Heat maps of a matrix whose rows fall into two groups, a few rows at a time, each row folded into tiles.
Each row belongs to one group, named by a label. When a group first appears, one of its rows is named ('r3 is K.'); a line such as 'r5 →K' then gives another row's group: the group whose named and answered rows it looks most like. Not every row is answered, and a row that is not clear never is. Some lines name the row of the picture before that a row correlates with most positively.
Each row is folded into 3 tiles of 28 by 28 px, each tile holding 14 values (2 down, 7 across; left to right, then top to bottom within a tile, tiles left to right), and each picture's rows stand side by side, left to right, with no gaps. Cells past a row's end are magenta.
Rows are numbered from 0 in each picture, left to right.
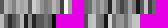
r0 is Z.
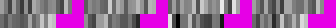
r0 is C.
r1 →Z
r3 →C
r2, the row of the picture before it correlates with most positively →0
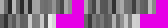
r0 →C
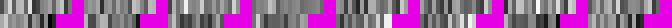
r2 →Z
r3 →Z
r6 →Z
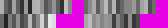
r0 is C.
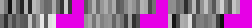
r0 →C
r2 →Z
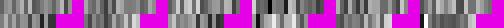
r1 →C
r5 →Z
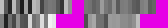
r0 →C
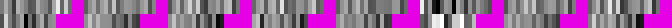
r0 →Z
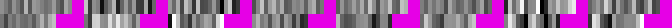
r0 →C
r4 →Z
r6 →Z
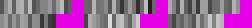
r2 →C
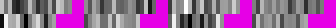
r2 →Z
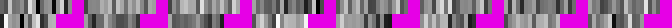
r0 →Z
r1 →Z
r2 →Z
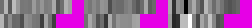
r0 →Z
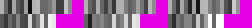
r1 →C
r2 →C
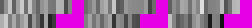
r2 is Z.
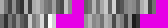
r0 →C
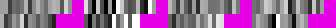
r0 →Z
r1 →C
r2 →C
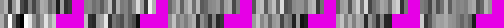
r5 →Z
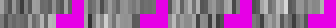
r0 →C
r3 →Z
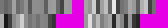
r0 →Z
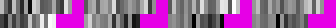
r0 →C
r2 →Z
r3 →Z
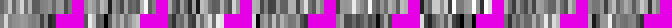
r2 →C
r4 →Z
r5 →Z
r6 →C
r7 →Z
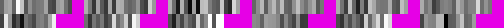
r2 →C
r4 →C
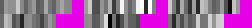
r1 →Z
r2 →C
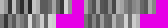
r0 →C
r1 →C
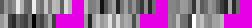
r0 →Z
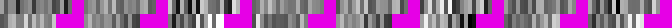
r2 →C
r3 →Z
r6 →C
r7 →C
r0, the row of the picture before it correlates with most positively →1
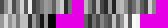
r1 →C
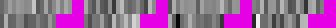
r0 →Z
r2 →Z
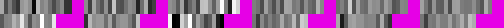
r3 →C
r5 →C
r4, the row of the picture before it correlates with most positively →2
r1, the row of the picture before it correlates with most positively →3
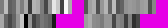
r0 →Z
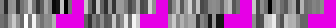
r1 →C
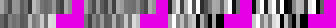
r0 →C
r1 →C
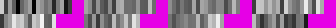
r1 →C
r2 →C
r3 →Z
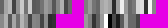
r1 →Z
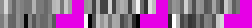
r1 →Z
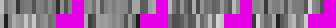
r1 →Z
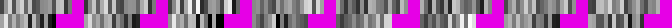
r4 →C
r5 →C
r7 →Z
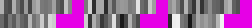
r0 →C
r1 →Z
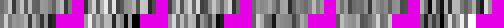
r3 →Z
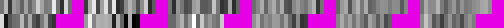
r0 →Z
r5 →Z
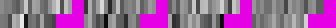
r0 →Z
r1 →Z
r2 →Z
